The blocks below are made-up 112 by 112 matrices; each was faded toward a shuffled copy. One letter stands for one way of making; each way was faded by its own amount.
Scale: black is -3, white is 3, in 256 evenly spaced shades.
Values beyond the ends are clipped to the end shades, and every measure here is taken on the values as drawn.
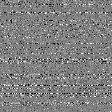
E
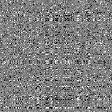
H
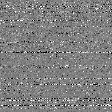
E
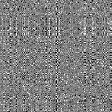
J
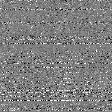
E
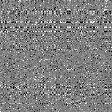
H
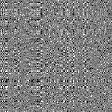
J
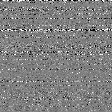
E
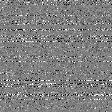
E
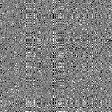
J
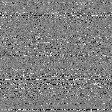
E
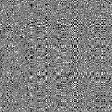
J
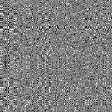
J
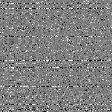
H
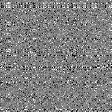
H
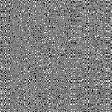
J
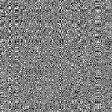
J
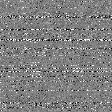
E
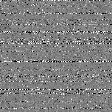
E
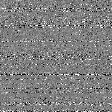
E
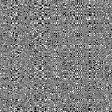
J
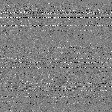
E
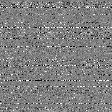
E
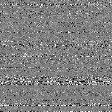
E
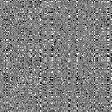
J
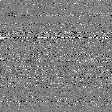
E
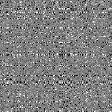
H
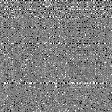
H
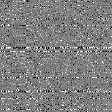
H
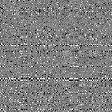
H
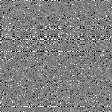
H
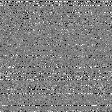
E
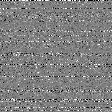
E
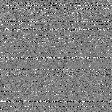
E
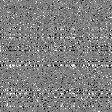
H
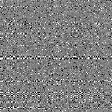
H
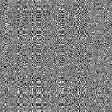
J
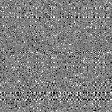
H
